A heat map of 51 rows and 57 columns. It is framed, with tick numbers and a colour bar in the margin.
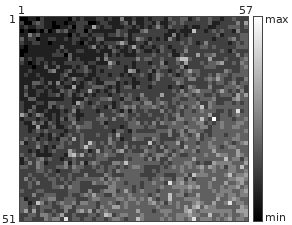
Grain: fine. Average level on the scale: 30%. Stripes: none. Mirror symmetry: none. Slope: up to the bottom right. Ninth with the highest average: bottom right. Ninth with the lowest average: top left. Odd rows or columns: none.
